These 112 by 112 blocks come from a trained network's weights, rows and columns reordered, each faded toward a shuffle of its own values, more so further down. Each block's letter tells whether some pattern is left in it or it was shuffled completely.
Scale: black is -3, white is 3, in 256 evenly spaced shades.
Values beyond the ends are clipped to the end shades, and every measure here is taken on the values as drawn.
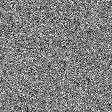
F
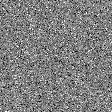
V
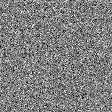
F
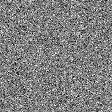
F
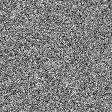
F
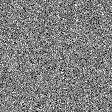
V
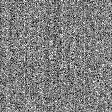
F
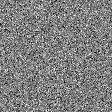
V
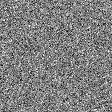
V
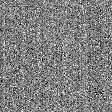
F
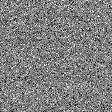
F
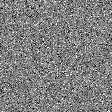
V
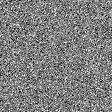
V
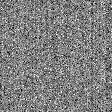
F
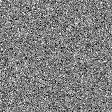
V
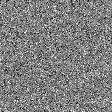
V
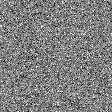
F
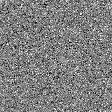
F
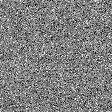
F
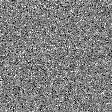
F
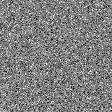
V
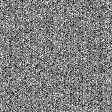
F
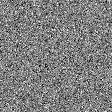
V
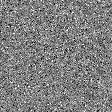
V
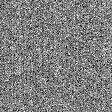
F
